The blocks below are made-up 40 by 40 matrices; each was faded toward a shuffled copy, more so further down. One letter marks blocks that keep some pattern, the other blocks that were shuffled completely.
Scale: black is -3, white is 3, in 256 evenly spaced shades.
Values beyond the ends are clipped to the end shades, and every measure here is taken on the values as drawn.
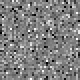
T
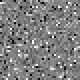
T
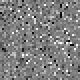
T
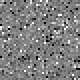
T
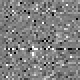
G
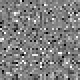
G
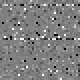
G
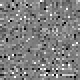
G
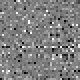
G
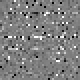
G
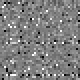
G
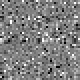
G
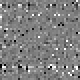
G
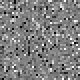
T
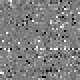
G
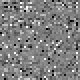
G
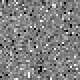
T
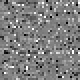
G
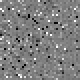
T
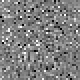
G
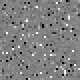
T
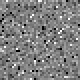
T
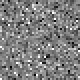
T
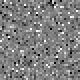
T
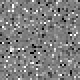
T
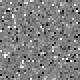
T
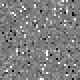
T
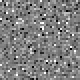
T
